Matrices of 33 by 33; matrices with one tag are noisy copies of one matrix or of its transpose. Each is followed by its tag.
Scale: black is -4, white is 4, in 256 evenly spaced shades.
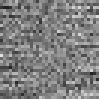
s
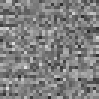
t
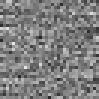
t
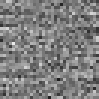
t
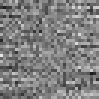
s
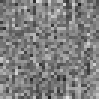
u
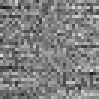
s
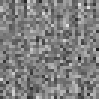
t
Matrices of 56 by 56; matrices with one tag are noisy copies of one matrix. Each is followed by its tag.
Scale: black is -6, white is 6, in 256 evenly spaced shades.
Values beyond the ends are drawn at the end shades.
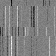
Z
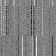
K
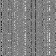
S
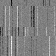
Z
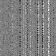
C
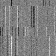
Z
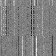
K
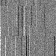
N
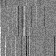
N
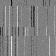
Z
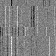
Z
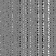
C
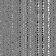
C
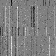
Z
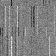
Z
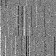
N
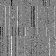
Z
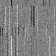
Z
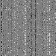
S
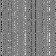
S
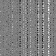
C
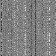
S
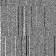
N
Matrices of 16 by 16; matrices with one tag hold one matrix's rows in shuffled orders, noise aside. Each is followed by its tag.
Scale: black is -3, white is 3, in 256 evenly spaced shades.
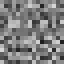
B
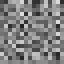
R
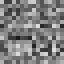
B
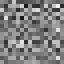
R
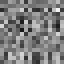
R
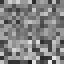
B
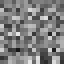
B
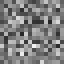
R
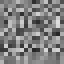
R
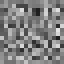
R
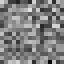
B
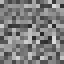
B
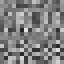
R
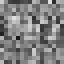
B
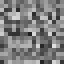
B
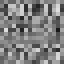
R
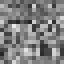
B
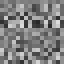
R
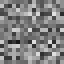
B
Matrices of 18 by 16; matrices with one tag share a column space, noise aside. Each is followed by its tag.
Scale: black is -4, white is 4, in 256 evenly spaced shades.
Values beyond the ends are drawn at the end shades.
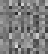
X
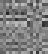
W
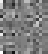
W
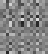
W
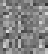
X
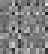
X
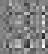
X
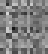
X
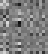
W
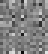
W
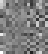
W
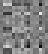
X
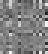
W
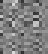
W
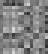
X
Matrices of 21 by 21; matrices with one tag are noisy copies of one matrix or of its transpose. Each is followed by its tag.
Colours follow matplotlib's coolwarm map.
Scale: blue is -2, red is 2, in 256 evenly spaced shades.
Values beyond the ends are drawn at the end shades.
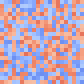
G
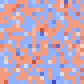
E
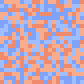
G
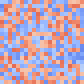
E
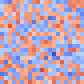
E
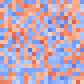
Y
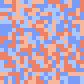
G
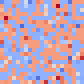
G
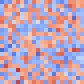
E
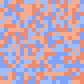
Y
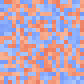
G
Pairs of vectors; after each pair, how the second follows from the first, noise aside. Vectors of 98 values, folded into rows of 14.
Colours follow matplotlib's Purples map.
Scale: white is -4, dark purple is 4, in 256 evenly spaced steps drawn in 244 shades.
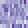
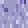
partly zeroed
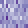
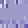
partly zeroed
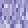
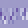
partly zeroed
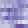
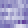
negated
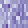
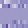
partly zeroed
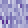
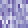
negated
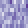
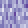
wrapped around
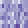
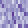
sign-scrambled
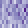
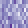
negated
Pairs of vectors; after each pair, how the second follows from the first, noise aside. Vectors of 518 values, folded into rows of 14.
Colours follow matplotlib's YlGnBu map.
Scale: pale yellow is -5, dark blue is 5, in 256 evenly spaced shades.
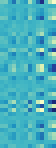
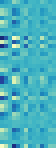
reversed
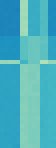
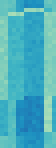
wrapped around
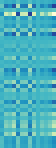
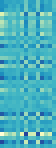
reversed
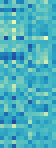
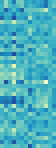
wrapped around
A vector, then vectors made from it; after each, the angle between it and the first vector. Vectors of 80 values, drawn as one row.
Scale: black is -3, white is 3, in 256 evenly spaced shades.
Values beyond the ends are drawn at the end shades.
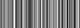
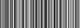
partly opposed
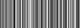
nearly opposite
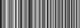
partly aligned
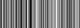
partly aligned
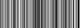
partly opposed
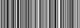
orthogonal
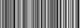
nearly opposite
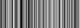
partly aligned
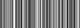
nearly parallel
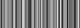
nearly parallel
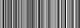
orthogonal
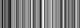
orthogonal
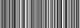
partly opposed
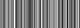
nearly parallel
